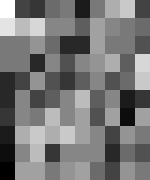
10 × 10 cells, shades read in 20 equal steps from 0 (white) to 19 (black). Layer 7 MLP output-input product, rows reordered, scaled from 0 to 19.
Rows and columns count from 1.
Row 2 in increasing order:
2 3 5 7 9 9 9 10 11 12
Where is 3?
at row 2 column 3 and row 4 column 10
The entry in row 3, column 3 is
8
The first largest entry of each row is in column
6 6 5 3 1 9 9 1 1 1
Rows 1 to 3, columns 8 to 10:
6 4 14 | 9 10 11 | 10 10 13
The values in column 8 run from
6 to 16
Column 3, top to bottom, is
15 3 8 16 8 14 10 4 5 7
